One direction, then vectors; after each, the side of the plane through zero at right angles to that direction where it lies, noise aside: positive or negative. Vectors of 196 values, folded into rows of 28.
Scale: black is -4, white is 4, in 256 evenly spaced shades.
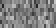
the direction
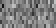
positive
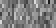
negative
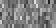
negative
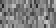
positive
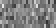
negative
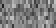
positive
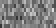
negative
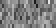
positive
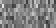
negative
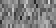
positive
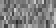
negative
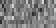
positive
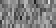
positive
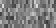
negative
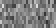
negative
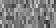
negative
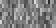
negative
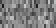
positive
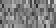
positive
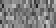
positive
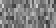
negative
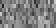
positive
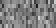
positive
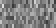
negative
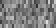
positive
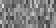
negative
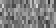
negative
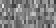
negative
